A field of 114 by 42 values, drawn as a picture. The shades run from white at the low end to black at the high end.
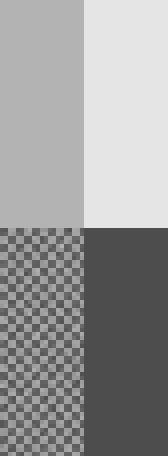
The table splits into 2 rows of 2 panels. Panel 1,1: low, flat. Panel 1,2: very low, flat. Panel 2,1: middling, checkered, strong in contrast. Panel 2,2: high, flat.
